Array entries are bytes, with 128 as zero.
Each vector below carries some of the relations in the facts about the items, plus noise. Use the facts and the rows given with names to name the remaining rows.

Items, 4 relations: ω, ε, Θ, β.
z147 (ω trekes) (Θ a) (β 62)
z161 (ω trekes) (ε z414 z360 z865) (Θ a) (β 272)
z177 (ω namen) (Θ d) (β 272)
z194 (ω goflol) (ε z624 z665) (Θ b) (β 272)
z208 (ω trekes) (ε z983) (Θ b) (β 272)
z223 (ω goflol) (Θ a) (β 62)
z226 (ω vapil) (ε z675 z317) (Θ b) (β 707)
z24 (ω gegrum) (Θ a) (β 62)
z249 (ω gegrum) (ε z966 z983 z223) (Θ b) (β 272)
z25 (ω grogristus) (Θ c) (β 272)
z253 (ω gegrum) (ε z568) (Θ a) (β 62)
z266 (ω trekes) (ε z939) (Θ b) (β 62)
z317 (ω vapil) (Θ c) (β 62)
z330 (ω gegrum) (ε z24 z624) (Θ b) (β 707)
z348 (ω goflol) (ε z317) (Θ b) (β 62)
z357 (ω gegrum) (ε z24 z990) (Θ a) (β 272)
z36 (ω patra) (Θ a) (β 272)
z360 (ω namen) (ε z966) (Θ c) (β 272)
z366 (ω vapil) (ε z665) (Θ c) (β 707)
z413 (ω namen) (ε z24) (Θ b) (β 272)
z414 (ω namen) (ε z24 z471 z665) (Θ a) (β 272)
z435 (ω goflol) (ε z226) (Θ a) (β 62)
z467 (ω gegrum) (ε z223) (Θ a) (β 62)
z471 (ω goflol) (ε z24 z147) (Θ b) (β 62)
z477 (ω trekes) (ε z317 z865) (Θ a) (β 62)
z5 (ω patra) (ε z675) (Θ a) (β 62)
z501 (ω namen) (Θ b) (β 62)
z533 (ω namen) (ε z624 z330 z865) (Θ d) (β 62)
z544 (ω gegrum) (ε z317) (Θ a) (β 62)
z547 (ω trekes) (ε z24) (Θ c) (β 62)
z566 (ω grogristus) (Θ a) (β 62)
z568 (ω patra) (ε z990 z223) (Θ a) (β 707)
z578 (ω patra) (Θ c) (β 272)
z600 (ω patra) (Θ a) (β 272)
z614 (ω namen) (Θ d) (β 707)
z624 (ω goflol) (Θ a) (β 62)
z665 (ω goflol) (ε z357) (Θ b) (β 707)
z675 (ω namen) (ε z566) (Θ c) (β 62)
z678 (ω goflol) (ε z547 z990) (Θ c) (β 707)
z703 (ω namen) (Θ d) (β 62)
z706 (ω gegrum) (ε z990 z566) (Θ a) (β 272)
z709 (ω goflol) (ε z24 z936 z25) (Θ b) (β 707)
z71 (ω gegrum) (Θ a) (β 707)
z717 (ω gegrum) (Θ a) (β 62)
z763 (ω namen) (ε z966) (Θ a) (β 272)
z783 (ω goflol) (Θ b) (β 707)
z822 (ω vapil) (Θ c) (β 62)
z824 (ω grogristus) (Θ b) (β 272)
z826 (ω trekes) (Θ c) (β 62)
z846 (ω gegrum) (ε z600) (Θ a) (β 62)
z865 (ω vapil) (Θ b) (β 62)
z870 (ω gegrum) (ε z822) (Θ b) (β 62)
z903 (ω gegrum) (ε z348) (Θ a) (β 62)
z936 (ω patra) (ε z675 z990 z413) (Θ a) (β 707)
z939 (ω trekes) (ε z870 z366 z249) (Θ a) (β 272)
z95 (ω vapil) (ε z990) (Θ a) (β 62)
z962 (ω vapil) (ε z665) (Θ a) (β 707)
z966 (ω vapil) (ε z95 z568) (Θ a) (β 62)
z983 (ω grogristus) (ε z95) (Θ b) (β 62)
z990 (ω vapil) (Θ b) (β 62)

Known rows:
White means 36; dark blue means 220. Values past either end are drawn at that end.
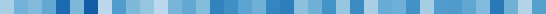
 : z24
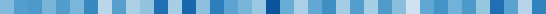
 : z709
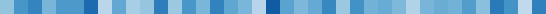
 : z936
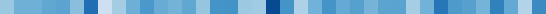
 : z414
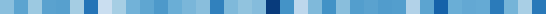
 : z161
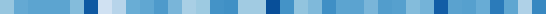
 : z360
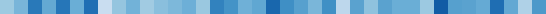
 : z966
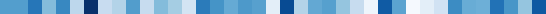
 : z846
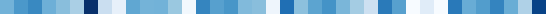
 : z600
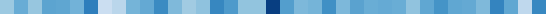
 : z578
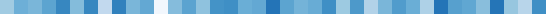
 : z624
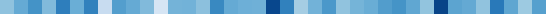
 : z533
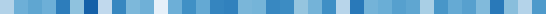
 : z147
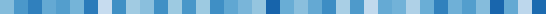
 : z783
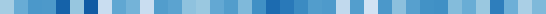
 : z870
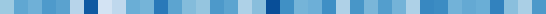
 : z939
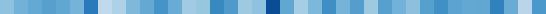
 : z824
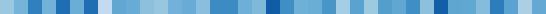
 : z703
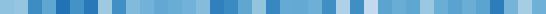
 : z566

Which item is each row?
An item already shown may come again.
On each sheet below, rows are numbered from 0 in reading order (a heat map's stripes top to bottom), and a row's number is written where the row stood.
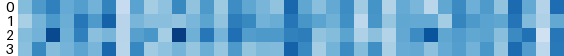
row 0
z783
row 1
z990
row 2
z903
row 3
z330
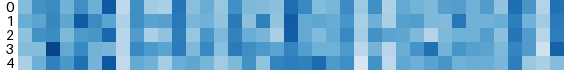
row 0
z71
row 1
z435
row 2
z936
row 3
z348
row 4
z822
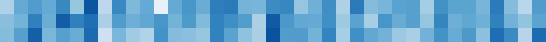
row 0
z147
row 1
z675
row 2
z568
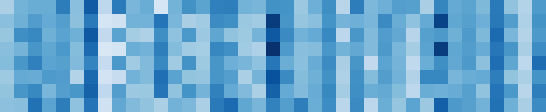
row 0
z147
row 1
z763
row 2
z366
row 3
z763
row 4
z783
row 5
z939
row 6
z936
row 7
z223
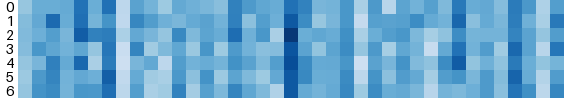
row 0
z717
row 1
z477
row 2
z5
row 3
z665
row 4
z266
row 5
z366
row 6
z936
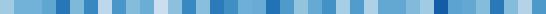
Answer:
z471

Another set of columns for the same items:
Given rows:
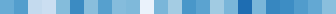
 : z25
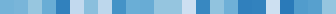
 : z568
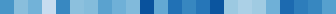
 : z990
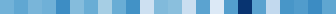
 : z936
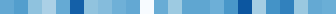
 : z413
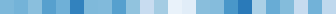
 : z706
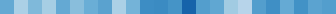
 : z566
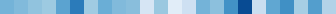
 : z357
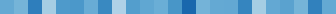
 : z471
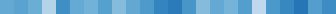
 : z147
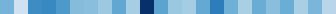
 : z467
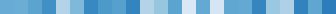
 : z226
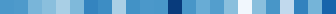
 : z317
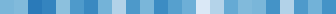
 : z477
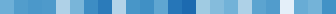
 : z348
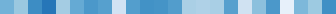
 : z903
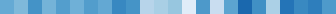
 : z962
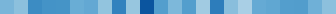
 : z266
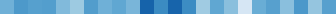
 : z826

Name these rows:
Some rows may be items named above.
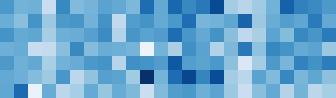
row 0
z990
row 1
z471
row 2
z865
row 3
z25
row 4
z865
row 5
z223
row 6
z600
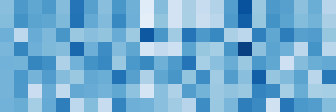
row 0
z161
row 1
z161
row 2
z983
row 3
z194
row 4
z435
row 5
z614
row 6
z824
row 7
z568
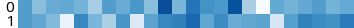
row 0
z822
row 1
z24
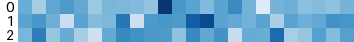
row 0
z870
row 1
z624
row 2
z783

